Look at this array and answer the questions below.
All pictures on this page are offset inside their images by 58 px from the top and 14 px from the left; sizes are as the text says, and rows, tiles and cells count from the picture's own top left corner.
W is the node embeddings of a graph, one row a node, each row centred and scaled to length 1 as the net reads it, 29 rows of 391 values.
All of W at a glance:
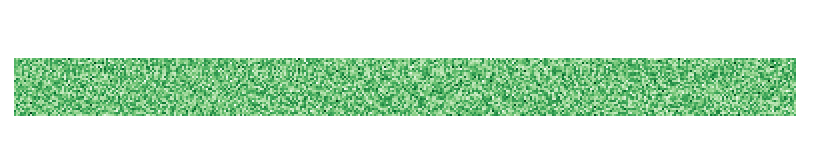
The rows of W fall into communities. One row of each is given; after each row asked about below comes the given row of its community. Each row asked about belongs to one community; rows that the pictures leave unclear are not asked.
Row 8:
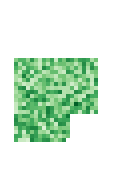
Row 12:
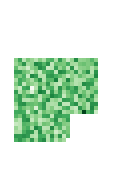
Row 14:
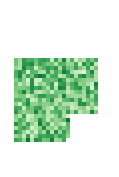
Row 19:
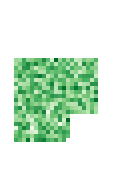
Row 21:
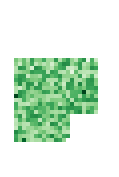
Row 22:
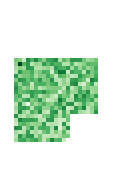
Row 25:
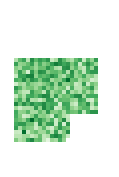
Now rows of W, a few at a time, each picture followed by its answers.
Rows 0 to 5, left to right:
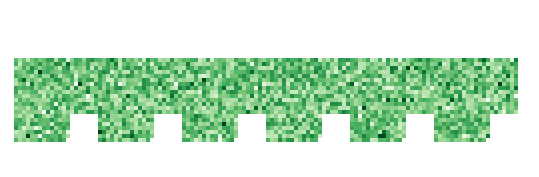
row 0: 25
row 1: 14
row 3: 25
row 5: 8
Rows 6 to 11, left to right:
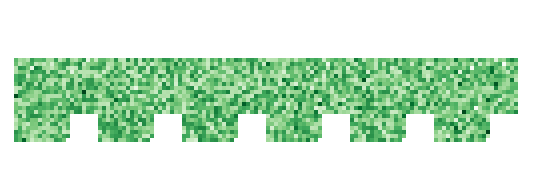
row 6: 21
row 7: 8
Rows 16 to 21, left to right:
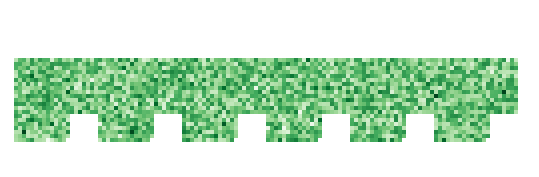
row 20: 19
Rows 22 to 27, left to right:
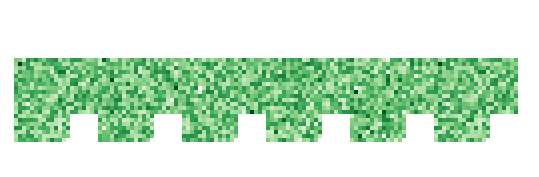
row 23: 19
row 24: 12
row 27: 22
